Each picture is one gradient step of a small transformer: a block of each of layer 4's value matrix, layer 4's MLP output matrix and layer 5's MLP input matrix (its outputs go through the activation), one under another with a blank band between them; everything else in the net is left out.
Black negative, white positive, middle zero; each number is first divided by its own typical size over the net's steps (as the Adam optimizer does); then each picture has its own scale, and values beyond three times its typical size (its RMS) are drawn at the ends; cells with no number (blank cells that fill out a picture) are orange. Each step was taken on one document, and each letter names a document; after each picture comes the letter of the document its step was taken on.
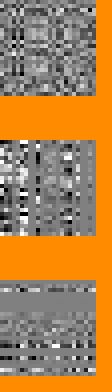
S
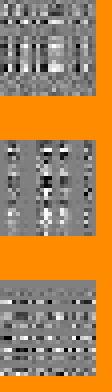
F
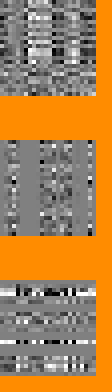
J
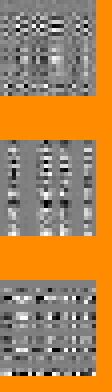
F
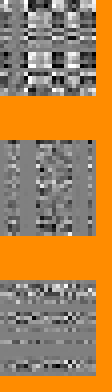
J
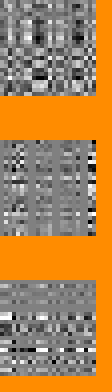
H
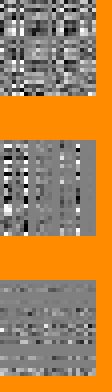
S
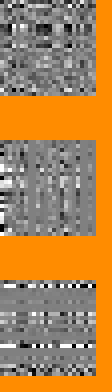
S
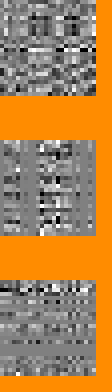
J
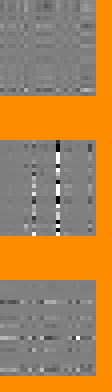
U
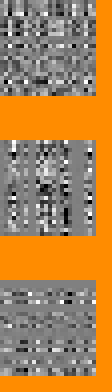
F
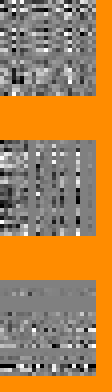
S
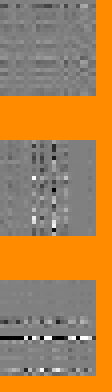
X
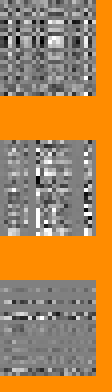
F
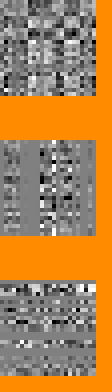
J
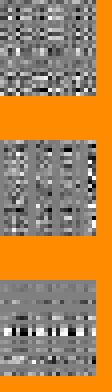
H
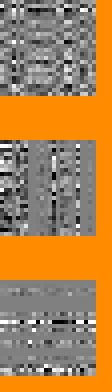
S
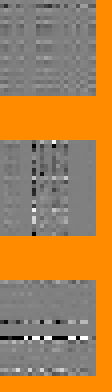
X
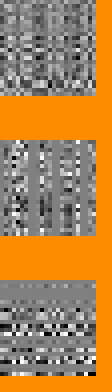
H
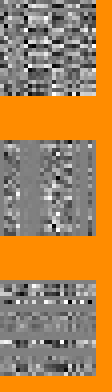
J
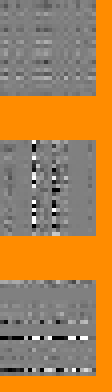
X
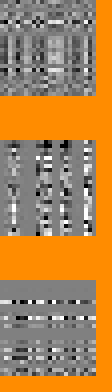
F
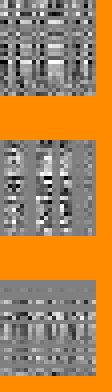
F
